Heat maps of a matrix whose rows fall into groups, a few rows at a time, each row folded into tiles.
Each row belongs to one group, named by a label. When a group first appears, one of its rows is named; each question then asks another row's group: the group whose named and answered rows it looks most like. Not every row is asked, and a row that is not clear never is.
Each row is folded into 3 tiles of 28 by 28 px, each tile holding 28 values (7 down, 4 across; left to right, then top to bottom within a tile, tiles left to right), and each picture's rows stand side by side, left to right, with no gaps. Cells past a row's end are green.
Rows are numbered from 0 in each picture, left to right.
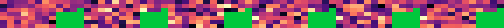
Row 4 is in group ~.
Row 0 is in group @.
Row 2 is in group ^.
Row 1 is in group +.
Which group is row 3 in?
@
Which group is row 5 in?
@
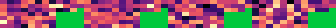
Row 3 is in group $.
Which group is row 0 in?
^
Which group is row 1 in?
^
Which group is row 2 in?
~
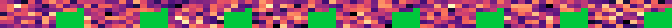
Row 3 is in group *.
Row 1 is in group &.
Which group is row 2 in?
@
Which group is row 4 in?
@
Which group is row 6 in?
~
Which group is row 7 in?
+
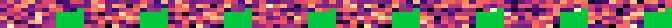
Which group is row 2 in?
*
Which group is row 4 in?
*
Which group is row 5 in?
^
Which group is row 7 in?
^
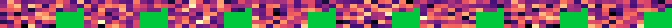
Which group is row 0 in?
*
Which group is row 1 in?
$
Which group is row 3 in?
&
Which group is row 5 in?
@
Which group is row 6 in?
*
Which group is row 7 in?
&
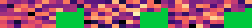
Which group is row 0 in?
@
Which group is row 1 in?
+
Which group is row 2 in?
*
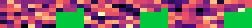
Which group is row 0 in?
*
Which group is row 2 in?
^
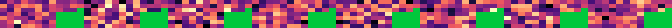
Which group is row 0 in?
$
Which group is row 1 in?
$
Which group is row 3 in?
@
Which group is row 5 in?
^
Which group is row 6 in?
~
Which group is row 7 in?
^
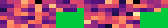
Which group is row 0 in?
$
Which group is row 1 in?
^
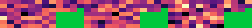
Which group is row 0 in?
&
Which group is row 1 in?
@
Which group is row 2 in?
*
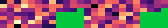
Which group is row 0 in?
$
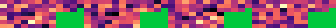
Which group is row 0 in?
&
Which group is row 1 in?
&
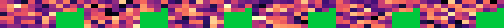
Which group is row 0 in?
~
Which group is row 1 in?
&
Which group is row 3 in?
@
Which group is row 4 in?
~
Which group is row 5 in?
+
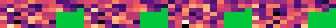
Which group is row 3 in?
&
